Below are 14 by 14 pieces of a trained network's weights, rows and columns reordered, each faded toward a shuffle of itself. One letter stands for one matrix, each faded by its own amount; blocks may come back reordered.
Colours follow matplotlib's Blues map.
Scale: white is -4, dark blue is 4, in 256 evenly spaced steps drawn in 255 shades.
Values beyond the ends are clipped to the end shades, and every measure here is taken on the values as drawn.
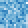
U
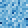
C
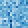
U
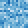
U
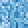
U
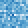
C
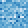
C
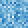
U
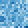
U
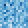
U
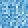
U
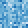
C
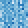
U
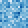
C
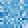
U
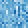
U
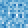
U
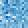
U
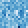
C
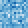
C
